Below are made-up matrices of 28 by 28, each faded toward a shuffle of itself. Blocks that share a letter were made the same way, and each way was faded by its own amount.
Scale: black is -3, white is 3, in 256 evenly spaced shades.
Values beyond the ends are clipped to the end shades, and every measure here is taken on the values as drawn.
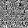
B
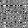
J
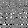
J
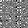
J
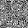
B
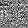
B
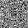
B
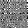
J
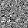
B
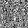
B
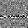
J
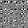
J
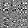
J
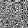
B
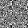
B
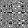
J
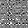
J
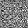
B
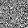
B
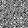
B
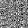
B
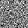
B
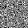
B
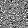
B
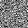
B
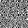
B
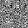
B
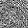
B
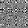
J
